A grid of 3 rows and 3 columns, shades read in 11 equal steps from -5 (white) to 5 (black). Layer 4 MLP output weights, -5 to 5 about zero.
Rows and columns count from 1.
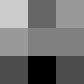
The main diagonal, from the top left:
-3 0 2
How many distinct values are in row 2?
2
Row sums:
-3 -1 9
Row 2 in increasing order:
-1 0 0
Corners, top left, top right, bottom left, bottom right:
-3 -1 2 2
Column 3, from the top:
-1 0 2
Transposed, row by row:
-3 -1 2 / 1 0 5 / -1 0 2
